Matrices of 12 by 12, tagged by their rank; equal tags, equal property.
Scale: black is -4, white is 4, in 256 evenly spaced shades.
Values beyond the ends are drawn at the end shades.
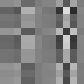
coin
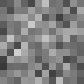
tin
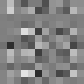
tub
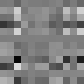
tub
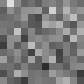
tin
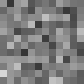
tin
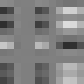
coin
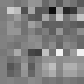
tub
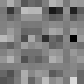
tub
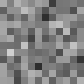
tin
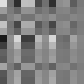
coin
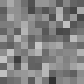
tin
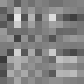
tub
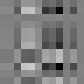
coin
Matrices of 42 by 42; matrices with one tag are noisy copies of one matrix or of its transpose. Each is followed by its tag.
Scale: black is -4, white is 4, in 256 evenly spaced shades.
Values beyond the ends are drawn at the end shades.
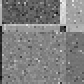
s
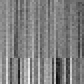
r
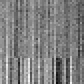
r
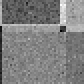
s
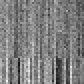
r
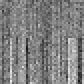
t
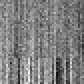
r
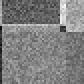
s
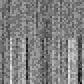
t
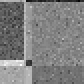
s
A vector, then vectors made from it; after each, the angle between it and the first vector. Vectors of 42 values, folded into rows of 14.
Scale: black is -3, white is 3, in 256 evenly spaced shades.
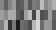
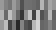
nearly parallel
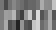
nearly parallel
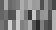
nearly opposite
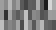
orthogonal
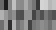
partly aligned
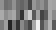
nearly parallel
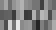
nearly opposite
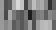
orthogonal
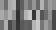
nearly parallel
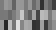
nearly opposite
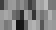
partly aligned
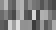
nearly opposite
